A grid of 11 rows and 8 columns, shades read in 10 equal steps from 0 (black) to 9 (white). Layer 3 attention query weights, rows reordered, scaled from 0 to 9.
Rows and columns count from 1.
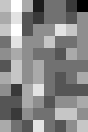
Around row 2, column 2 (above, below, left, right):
9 9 6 3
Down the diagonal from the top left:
7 8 3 5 4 4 4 3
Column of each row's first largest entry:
2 2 2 2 2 2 2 4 3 6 4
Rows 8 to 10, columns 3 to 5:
6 8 4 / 6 5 3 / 5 4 4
